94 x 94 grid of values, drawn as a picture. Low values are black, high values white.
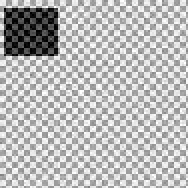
Odd patch: lower, in the top left. Mirror symmetry: none. Average level on the scale: 70%. Ninth with the lowest average: top left.
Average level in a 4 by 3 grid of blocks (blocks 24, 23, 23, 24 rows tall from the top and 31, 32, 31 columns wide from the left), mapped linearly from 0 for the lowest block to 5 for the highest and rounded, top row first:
0 5 5 / 4 5 5 / 5 5 5 / 5 5 5
